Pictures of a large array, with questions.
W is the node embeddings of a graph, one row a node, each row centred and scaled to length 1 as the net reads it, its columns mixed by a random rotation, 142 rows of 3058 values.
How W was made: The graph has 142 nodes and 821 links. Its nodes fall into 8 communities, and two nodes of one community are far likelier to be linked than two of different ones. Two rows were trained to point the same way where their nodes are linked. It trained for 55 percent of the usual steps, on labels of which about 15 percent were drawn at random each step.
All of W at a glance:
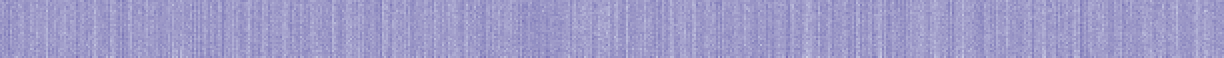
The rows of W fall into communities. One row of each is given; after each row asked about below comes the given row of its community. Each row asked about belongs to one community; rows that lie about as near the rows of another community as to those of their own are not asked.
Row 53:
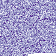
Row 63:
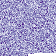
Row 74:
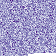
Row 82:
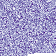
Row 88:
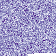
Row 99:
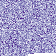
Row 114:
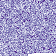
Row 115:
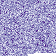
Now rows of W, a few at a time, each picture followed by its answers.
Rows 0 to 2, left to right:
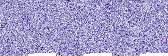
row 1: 74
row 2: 82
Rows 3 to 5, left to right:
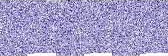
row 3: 82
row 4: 74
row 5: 82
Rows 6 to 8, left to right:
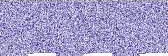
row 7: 88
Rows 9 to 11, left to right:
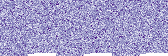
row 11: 82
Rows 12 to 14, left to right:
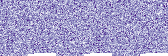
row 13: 115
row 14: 53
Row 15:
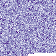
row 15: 63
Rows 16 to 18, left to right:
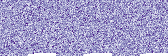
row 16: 53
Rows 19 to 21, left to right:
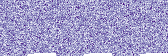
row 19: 115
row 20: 53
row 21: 114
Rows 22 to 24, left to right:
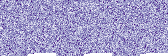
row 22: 99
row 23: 74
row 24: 63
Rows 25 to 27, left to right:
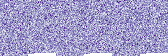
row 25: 88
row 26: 114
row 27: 63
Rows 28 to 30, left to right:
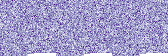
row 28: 88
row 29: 88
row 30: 115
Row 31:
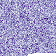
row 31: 53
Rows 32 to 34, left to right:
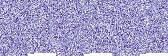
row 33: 99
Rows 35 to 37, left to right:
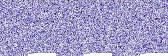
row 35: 114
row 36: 115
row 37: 53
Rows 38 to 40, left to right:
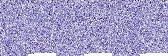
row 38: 99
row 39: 53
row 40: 88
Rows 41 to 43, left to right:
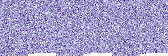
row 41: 53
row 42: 82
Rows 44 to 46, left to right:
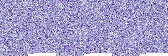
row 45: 74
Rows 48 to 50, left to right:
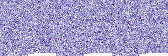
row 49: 82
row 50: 115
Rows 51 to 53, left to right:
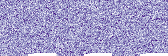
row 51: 114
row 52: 74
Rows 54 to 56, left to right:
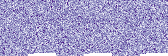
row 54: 114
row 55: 114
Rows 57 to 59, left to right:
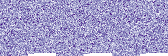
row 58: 114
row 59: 53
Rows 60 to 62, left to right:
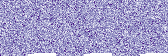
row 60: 99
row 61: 88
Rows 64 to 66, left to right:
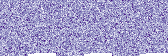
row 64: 99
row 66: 99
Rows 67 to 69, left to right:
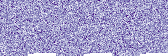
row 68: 114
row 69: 74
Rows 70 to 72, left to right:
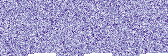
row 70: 99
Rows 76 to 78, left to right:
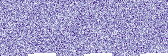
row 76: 99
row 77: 88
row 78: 53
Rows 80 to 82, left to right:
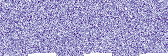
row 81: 63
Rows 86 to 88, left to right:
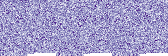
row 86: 82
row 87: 88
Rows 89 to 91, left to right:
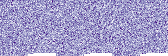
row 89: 114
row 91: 63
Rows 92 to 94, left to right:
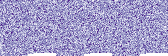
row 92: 115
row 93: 53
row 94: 53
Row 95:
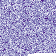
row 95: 114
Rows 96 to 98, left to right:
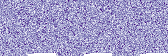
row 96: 114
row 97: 74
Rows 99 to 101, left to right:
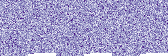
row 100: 63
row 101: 82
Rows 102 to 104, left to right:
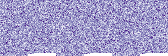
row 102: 74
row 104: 74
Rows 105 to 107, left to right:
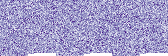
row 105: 114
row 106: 82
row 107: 53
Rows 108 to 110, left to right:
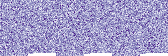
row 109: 88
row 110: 53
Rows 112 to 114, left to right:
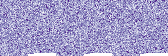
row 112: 99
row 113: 74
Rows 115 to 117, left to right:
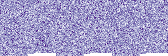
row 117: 114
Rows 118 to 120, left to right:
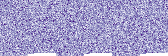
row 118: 88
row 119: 74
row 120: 88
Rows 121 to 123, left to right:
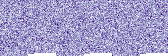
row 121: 88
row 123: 99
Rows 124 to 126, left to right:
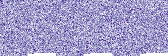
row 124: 115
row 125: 82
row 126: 63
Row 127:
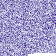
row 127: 82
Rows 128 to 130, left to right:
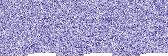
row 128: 53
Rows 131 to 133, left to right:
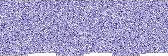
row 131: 88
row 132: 82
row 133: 88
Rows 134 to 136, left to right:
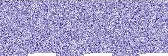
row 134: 82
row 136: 88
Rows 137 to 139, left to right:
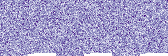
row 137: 82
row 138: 63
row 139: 53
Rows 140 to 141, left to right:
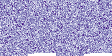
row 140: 82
